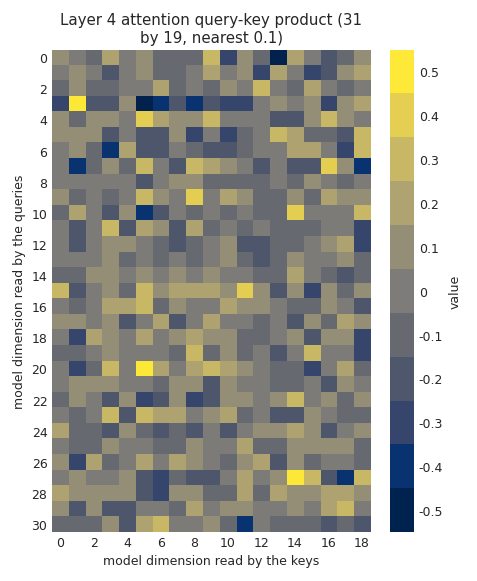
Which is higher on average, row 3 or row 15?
row 15
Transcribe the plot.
Title: Layer 4 attention query-key product (31 by 19, nearest 0.1)
x-axis: model dimension read by the keys, ticks 0 2 4 6 8 10 12 14 16 18
y-axis: model dimension read by the queries, ticks 0 2 4 6 8 10 12 14 16 18 20 22 24 26 28 30 (0 at the top)
Colour bar: value, ticks -0.5 -0.4 -0.3 -0.2 -0.1 0 0.1 0.2 0.3 0.4 0.5
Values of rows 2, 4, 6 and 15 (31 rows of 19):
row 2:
-0.1 0.1 -0.1 -0.1 0 0 0.2 -0.1 0 -0.1 0.1 0 0.3 0 -0.1 0.2 0 -0.1 0
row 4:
0.1 -0.1 0.1 0.1 0 0.4 0.2 0.1 0.1 0.3 0 0 0 -0.2 -0.2 0.1 0.3 0.1 0
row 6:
0 0.1 -0.1 -0.4 0.2 -0.2 -0.2 0 -0.1 -0.2 -0.2 -0.1 0 0 0.2 0.2 0 -0.3 0.3
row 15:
0.3 -0.2 0 0.1 -0.1 0.3 0.1 0.2 0.2 0.2 0.1 0.4 0.1 -0.2 0.1 -0.3 0.1 -0.1 0.1
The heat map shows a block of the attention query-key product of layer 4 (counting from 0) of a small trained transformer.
